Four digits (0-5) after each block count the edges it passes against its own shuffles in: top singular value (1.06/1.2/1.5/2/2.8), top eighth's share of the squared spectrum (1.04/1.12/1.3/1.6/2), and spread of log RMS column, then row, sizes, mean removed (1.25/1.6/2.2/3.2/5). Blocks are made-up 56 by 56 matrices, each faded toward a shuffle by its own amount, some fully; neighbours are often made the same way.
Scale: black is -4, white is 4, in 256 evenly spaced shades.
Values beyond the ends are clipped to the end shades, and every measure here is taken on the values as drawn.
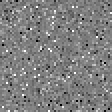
1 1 0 0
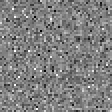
3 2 1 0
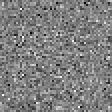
3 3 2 1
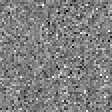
2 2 0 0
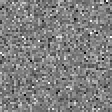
1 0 0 0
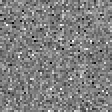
0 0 0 0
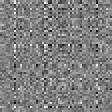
5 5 3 3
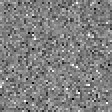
2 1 1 0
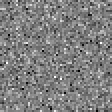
0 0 0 0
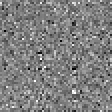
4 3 1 2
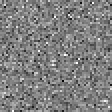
0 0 0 0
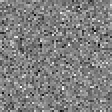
2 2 0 0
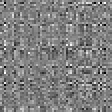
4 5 3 3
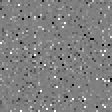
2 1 0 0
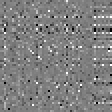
4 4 2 2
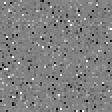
1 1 0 0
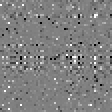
4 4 1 2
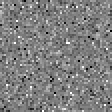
2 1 0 0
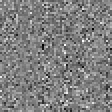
1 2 3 0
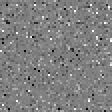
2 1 0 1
